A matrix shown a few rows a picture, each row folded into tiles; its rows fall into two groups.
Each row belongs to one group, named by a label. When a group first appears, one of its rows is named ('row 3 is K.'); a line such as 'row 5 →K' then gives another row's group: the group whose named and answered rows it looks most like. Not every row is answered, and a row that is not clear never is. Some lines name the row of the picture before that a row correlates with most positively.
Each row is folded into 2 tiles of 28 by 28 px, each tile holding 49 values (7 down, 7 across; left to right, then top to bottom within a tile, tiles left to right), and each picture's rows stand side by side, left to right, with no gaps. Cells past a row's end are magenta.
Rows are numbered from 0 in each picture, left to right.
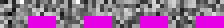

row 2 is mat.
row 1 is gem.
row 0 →gem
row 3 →gem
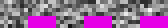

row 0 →mat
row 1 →mat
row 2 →mat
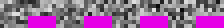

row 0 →mat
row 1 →gem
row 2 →gem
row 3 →gem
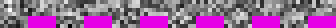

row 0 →mat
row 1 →mat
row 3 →mat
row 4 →mat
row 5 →mat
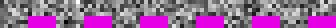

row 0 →mat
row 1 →gem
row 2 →mat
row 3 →mat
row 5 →mat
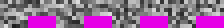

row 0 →mat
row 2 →gem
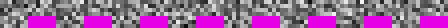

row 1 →gem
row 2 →gem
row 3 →mat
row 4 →gem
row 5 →gem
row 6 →mat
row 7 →gem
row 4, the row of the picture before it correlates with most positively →2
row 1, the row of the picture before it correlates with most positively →3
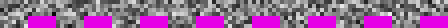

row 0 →mat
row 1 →mat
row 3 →mat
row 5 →gem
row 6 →gem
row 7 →gem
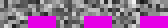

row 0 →mat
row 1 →gem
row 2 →gem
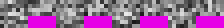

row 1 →mat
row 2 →mat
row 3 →mat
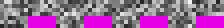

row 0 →mat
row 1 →mat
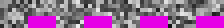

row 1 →gem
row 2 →gem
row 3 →mat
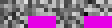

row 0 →gem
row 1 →gem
